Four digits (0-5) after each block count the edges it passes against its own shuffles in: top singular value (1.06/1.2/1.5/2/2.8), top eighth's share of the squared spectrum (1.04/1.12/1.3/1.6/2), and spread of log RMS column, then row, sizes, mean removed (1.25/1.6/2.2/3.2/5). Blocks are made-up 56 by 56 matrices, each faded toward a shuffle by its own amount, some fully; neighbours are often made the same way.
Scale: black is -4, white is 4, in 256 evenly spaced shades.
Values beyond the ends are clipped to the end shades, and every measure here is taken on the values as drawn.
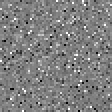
0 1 0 0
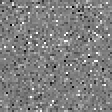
2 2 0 0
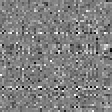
4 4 2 3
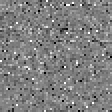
2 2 0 1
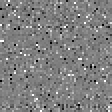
1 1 0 0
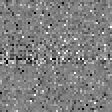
3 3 0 2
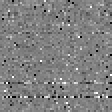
3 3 0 1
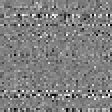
4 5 2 3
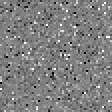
0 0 0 0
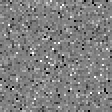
0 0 0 0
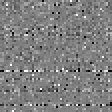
4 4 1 2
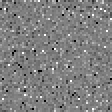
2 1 0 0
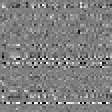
4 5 2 3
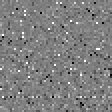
2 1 0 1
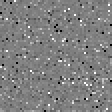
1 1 0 0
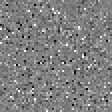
1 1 0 0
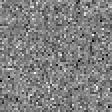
0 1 0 0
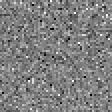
0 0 0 0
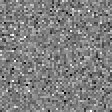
0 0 0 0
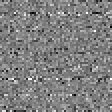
2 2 0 3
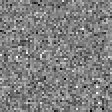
0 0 0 2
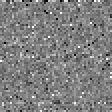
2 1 0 1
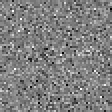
0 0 0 1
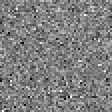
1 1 0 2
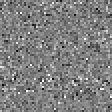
1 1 0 2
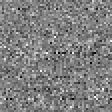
1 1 0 2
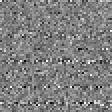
2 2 0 3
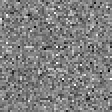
1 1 0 2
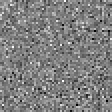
0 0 0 1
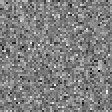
0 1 0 1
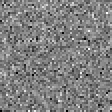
0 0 0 2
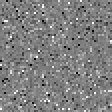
0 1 0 0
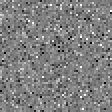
2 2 0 0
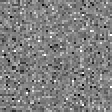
2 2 1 0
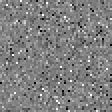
1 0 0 0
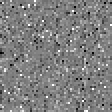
2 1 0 0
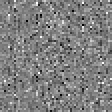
1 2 2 0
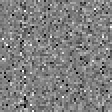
1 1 1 0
